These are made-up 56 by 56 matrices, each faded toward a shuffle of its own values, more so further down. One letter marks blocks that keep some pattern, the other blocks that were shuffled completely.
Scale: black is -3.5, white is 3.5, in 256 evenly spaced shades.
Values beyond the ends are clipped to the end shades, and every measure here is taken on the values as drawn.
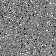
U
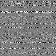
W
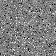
U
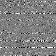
W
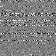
W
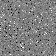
U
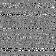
W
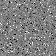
U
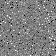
U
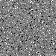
U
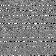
W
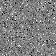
U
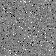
U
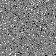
U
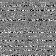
W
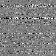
W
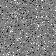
U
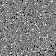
U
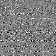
W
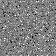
U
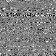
W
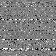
W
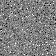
U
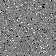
U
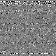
W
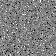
U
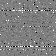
W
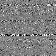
W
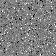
U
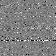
W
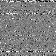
W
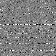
W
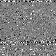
W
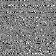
W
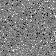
U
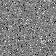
U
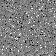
U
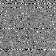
W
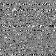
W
